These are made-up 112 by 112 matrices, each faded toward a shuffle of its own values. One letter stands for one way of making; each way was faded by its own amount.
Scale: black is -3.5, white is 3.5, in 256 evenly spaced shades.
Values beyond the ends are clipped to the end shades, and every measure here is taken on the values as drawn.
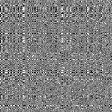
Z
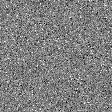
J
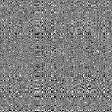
Z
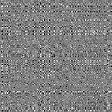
Z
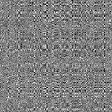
Z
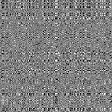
Z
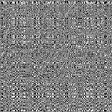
Z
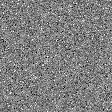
J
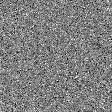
J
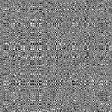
Z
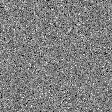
J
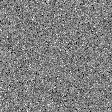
J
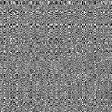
Z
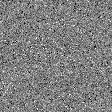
J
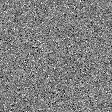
J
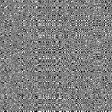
Z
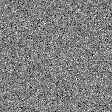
J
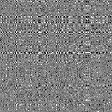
Z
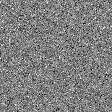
J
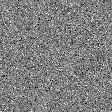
J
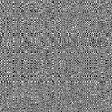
Z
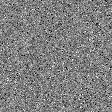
J
